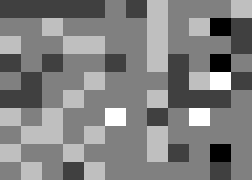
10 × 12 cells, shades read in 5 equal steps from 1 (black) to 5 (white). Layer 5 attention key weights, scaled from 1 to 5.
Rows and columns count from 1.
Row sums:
32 36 39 31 37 33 41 40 36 36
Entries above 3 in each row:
2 3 4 1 3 2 4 4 3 2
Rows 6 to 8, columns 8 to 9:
4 2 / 2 3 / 4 3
